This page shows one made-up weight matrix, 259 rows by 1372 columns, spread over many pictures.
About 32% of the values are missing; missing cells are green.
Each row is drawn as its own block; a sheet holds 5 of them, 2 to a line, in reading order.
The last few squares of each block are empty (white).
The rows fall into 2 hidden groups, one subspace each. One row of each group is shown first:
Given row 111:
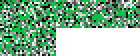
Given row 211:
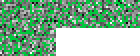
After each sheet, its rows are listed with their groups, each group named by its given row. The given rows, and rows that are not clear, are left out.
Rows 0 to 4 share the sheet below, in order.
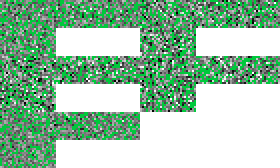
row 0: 211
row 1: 111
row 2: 111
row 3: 211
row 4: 111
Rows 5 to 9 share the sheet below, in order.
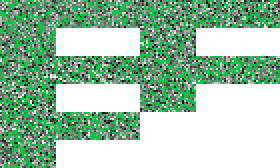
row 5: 111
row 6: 111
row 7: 211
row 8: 111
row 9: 111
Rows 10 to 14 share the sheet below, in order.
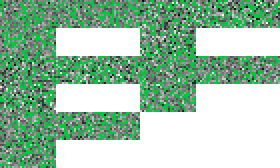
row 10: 111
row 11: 211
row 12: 211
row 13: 111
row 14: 211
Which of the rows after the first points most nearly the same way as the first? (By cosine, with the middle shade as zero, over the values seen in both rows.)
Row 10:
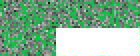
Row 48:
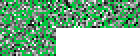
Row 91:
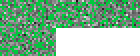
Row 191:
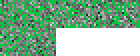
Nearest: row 91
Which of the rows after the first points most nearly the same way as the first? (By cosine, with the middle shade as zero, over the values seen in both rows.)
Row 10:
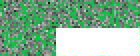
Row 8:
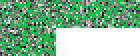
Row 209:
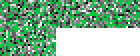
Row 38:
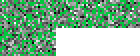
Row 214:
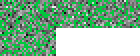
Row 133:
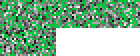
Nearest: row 214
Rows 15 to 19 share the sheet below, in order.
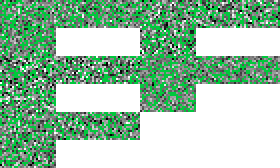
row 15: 211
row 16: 211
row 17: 111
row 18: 211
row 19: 211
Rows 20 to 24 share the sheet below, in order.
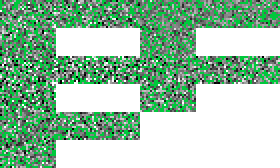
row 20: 111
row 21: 211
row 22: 111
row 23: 111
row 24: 211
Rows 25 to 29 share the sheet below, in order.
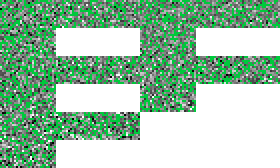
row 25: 111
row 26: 211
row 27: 211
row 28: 211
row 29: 211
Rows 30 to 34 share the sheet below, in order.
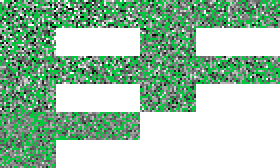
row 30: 111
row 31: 111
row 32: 211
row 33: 211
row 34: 211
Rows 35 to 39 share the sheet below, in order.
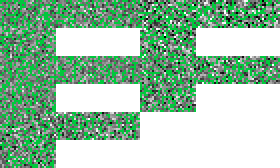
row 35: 211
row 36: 111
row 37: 211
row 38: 111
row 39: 111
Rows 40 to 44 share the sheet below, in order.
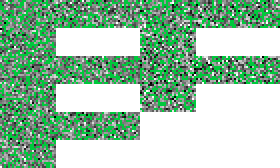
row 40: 111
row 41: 211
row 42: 211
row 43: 111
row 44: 111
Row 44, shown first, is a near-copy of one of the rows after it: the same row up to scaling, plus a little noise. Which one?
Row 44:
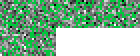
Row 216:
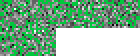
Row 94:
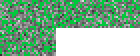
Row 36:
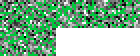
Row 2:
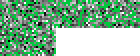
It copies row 36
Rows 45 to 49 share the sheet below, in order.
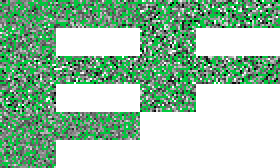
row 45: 211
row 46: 211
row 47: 111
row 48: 111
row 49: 111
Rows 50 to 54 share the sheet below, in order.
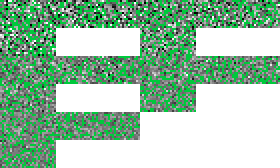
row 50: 111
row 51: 111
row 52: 111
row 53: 111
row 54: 111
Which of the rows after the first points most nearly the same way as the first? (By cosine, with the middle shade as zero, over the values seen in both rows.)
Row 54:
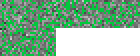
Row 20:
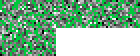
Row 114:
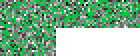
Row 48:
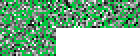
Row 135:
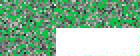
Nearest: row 135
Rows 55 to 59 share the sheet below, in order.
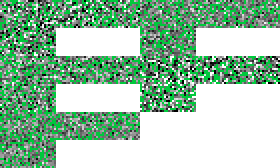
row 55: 211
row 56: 111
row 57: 211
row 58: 211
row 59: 211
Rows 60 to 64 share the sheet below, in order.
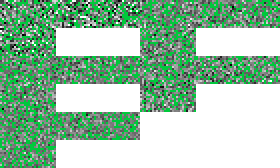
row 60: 111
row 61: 211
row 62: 211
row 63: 211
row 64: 211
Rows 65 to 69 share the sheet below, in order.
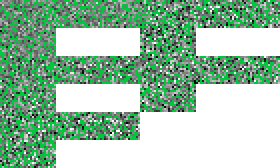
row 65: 111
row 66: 211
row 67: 211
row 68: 111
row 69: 211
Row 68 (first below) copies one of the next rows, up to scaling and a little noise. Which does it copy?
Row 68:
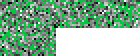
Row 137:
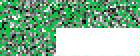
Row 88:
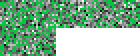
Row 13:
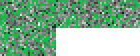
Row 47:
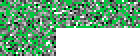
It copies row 13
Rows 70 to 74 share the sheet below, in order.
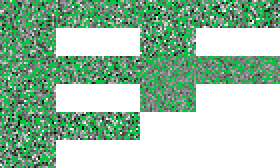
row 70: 211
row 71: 211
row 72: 111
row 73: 211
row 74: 211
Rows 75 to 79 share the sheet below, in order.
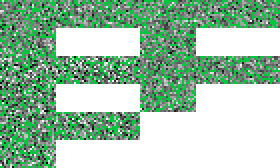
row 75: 211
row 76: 211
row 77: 111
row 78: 211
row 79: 211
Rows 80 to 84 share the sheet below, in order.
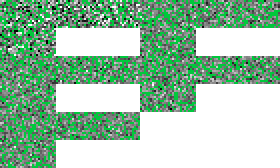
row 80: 111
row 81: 111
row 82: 111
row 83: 211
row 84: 211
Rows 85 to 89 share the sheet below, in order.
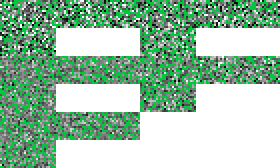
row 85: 111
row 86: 111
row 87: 211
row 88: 111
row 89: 211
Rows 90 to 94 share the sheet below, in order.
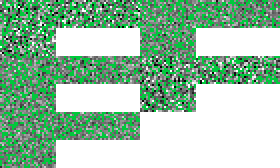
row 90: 211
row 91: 111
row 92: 211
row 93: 111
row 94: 111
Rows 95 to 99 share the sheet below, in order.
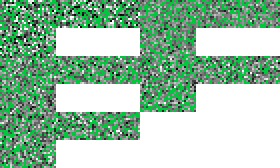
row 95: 211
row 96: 211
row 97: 211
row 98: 111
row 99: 211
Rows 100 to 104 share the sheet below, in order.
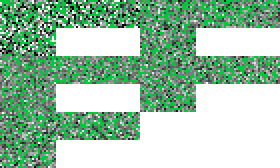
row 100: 211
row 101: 211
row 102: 111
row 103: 111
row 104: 211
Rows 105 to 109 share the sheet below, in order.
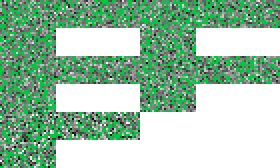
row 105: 111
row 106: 211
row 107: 211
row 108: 111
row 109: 211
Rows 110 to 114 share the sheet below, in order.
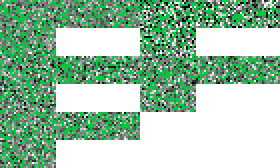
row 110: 211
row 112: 111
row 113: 111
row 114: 111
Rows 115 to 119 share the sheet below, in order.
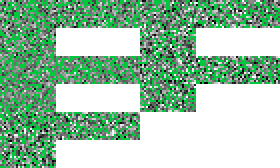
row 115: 111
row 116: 211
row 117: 111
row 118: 111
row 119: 111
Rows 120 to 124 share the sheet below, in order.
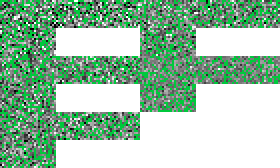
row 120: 111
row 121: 111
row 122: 111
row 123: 211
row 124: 211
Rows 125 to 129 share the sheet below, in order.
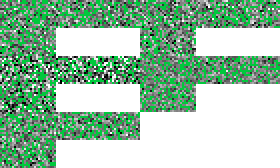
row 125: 111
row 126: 111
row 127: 111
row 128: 111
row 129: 211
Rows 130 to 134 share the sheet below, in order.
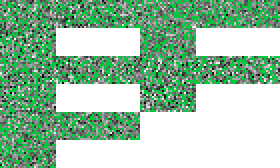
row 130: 211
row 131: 111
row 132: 111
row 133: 211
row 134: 211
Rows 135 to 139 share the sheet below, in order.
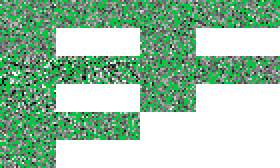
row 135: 111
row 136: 211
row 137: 111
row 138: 211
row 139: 111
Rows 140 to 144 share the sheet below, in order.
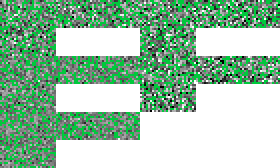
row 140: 211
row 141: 111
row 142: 111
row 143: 211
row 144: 211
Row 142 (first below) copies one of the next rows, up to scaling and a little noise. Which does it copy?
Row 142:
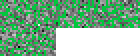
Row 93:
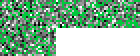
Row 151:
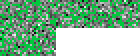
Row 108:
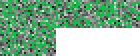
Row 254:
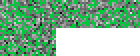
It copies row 151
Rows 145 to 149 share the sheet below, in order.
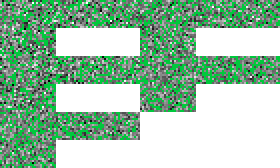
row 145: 211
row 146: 211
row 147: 211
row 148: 211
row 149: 211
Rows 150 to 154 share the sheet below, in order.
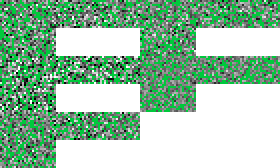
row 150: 111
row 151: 111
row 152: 211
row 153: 111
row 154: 111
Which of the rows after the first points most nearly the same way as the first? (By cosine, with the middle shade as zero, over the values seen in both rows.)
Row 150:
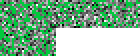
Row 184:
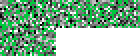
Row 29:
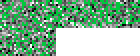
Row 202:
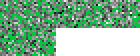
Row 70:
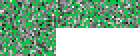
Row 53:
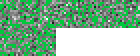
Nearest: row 202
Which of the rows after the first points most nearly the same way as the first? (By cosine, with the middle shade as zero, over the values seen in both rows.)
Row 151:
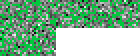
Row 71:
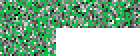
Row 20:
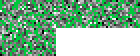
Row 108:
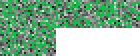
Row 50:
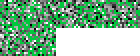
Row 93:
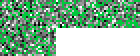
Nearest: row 50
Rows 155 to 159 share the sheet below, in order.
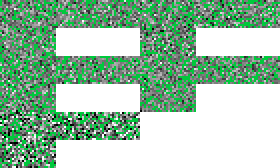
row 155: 111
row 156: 211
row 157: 111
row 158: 111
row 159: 111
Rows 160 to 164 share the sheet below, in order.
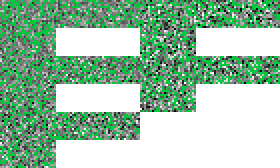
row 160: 211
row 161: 211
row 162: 211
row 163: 211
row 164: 111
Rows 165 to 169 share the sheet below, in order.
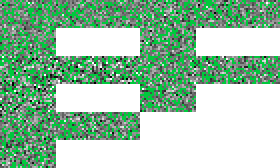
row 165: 211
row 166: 111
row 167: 211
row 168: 111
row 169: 211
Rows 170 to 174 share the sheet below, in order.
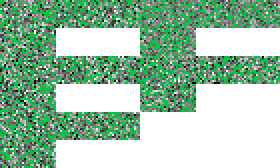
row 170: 111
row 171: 111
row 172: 111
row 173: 111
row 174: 111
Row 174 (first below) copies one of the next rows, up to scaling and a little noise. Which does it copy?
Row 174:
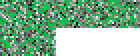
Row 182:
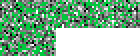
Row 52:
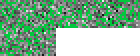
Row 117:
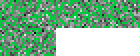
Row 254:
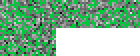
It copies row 254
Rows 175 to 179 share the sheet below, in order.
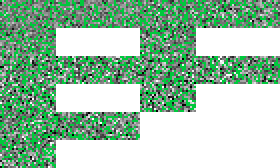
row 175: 211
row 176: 211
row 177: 211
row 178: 211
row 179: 211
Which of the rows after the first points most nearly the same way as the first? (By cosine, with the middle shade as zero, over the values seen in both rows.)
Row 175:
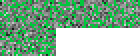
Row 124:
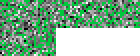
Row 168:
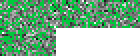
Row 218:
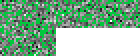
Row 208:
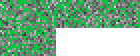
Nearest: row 124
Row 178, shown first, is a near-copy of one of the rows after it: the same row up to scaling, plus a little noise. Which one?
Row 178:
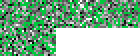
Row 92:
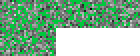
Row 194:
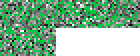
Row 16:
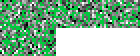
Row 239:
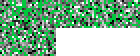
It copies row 194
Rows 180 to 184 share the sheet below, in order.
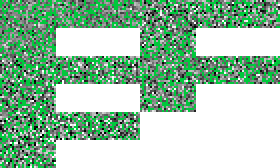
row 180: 111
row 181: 111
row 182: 111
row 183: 111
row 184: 111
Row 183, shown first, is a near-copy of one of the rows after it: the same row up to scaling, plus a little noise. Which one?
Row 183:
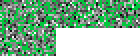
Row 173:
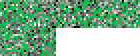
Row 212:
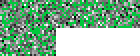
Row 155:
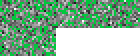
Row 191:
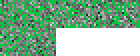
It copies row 212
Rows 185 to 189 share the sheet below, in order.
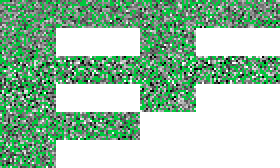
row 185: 211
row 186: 111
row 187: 211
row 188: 111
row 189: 211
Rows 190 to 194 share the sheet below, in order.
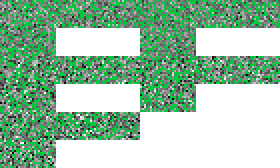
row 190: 111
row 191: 111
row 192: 211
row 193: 211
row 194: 211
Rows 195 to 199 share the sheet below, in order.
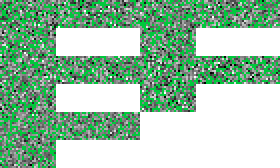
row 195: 111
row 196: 111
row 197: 211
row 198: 211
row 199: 211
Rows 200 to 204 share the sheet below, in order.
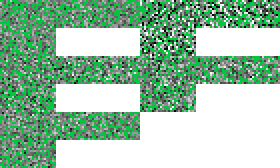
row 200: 211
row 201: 211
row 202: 111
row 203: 211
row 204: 211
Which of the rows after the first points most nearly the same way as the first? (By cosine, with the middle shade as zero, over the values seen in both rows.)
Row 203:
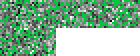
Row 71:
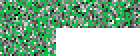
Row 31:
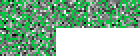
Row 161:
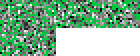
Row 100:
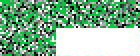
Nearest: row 71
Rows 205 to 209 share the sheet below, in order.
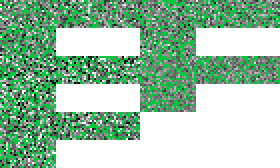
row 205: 111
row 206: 211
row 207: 111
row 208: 111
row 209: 211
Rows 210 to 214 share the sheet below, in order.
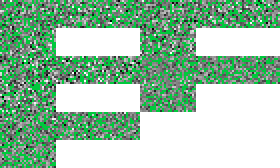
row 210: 211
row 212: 111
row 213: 211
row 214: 111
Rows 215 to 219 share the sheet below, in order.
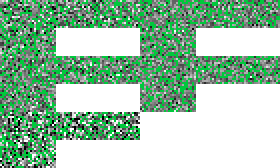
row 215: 111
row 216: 111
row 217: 211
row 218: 211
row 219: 211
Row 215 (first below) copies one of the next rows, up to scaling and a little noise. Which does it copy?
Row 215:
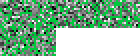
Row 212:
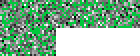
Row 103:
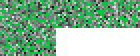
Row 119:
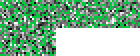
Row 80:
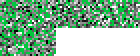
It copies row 80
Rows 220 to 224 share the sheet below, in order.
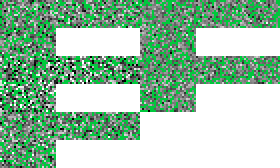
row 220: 211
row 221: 211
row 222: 211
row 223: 211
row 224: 211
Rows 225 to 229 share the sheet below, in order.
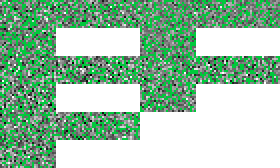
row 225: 111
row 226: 111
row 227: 211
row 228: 111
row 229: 211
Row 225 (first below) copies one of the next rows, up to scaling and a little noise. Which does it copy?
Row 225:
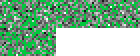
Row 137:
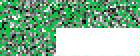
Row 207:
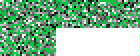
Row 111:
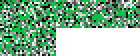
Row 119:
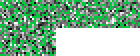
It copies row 137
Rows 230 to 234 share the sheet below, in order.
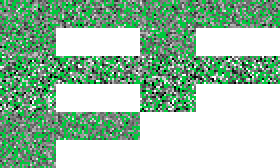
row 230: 211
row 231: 211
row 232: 211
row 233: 211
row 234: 211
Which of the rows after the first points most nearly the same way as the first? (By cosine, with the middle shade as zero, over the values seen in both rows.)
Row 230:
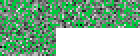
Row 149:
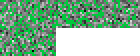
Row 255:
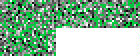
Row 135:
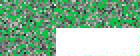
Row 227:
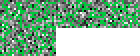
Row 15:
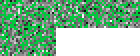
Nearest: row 15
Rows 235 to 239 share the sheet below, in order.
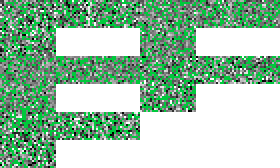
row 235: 111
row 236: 111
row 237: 211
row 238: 211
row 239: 211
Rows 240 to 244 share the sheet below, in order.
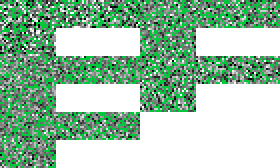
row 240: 111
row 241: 111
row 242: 111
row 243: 211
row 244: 211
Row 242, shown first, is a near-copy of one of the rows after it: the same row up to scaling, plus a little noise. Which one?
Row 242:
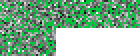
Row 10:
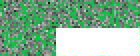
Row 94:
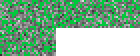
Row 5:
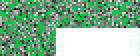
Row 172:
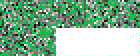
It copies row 94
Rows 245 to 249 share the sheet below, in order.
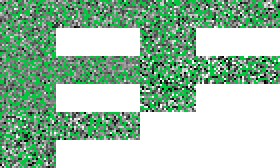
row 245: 111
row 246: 111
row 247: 211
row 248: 111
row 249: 211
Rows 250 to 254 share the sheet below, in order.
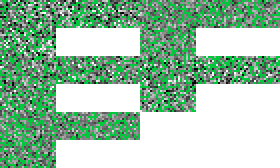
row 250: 111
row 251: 111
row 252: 211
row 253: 111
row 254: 111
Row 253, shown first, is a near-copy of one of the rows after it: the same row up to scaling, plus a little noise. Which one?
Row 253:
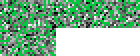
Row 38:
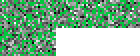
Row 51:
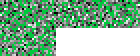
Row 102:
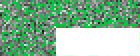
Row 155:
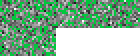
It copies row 51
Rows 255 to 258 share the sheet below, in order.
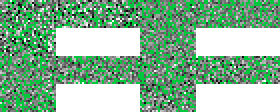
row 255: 211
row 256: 111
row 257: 211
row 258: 211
